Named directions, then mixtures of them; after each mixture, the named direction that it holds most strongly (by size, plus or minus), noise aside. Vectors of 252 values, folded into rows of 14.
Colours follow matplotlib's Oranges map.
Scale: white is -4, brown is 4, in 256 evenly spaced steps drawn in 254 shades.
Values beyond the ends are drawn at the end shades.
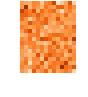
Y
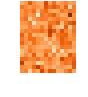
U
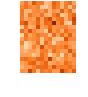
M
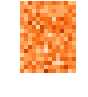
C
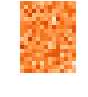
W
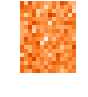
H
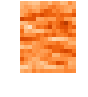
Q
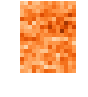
Q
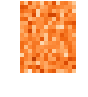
H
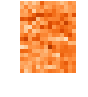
Q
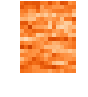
Q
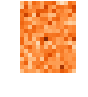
H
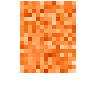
W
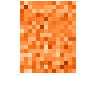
W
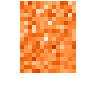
H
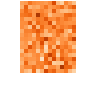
C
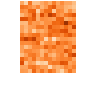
Q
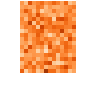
C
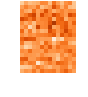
Q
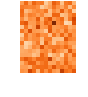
M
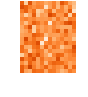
H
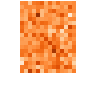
U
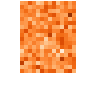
U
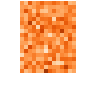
C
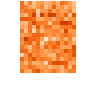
H
